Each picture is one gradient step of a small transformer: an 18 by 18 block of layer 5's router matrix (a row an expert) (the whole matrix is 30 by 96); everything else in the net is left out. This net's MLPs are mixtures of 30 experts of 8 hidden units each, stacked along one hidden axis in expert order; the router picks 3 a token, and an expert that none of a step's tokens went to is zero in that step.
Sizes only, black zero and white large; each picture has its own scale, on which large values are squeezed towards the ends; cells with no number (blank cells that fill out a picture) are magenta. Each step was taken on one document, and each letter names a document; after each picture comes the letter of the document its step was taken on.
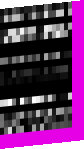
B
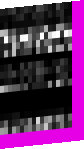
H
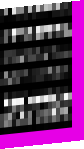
B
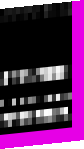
B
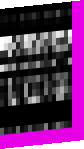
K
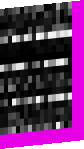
H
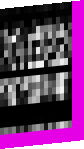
K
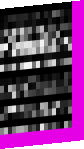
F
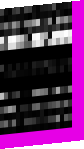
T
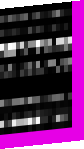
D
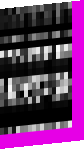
K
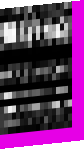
T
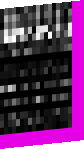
H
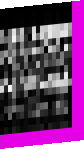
K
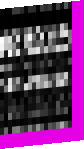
K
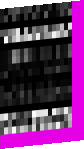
B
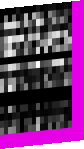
D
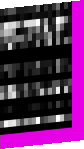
T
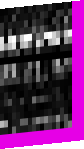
H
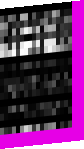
F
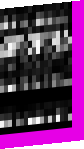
D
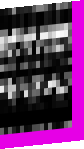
K
